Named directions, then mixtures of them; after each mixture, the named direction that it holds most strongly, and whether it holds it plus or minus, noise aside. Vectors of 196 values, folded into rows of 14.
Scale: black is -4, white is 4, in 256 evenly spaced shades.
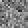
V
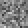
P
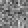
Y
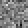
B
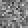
P, minus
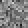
V, minus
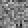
B, plus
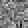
B, plus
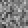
P, minus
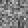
Y, minus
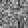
Y, minus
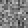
Y, minus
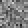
V, minus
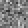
Y, plus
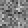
Y, plus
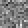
B, minus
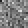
V, minus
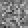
P, minus
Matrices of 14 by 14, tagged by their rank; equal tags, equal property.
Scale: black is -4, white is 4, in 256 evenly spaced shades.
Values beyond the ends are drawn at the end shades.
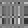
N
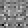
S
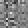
S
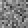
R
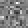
S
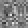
S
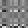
N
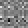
S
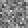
R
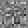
S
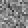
R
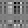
N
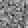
R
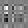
N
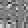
S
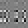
N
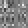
S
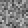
R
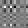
N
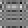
N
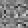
S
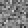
R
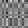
N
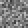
R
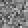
R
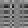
N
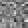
S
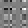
N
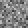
R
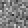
R
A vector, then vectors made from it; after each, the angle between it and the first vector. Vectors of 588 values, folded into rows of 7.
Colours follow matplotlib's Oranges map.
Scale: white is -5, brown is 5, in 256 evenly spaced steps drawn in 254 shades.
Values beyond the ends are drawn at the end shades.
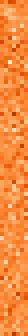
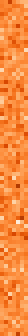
orthogonal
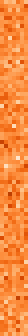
partly opposed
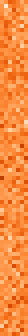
partly aligned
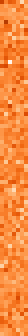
partly aligned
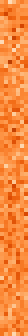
nearly opposite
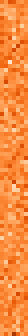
nearly parallel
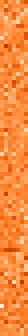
orthogonal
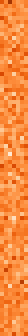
partly aligned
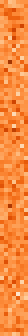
nearly opposite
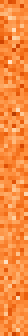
nearly parallel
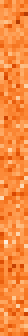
orthogonal
